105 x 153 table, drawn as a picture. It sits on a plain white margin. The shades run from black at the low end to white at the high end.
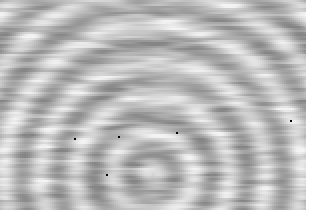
No overall slope runs across the table. Five lone cells stand out, each far lower than its neighbours. Rings spread out from the bottom middle. The histogram is bell-shaped.
